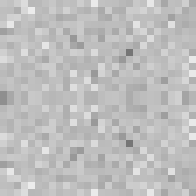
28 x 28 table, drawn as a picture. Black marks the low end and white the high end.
The middle left is the smoothest part. No regular stripes run through it. Fine speckle covers the field. The top and bottom halves mirror each other. No seam splits the table.
